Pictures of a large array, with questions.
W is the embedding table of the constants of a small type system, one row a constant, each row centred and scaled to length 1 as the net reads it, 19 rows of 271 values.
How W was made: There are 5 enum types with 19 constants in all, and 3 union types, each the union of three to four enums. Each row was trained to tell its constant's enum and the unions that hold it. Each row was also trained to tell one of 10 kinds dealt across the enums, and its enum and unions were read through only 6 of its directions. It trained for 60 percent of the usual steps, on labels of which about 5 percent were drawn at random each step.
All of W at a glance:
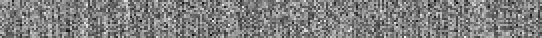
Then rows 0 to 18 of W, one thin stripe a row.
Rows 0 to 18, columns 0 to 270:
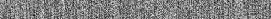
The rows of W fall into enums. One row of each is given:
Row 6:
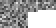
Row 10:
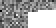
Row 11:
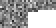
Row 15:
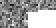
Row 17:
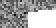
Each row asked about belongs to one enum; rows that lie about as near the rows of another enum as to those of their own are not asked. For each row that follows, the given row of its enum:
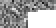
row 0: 17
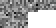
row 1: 11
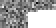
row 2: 11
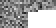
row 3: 6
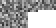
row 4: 11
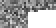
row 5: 17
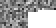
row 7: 6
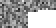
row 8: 17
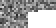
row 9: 11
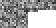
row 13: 17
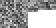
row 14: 11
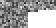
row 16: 17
